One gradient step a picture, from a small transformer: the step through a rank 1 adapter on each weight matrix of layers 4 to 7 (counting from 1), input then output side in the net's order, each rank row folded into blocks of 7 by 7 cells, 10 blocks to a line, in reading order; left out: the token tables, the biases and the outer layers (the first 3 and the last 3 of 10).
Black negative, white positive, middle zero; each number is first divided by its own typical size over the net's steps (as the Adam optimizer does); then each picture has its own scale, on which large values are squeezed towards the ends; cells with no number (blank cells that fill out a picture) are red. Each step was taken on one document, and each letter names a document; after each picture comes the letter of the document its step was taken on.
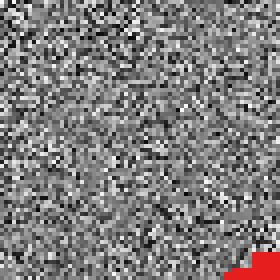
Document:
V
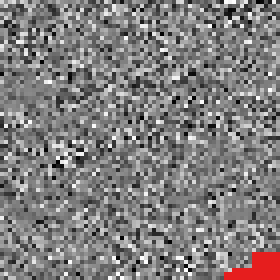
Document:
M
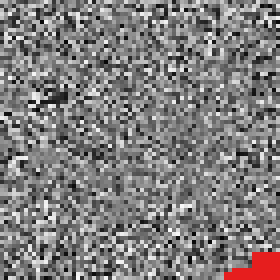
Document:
V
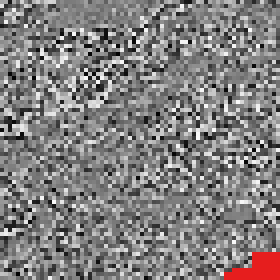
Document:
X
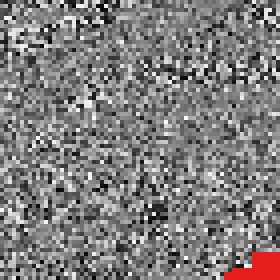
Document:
V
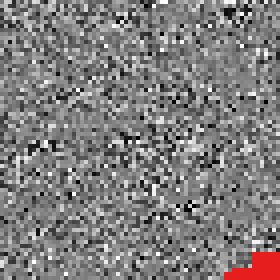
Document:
M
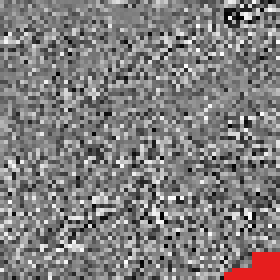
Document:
V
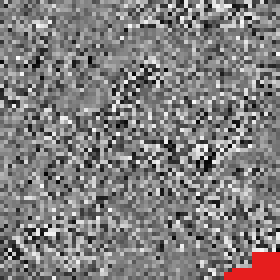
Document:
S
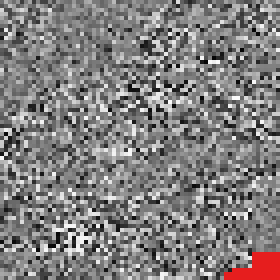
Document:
S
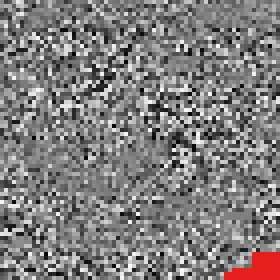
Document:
X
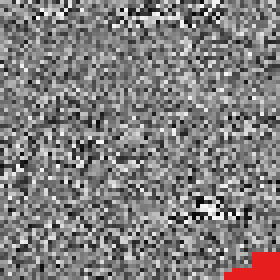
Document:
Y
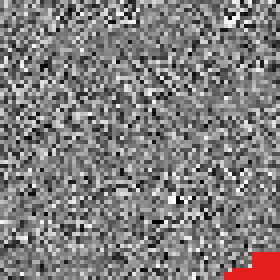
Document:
Y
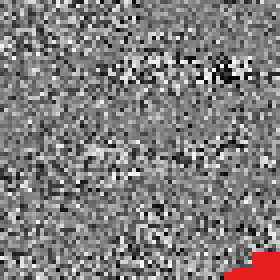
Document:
V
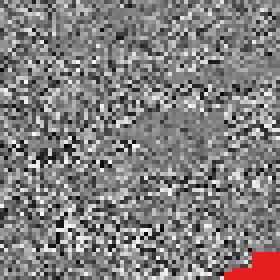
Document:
S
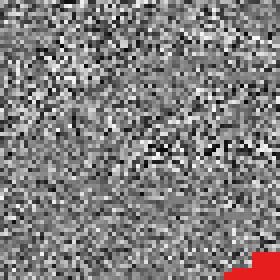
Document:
X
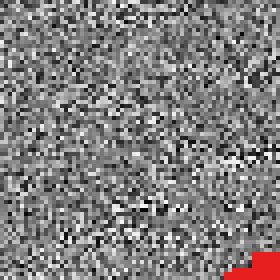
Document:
V
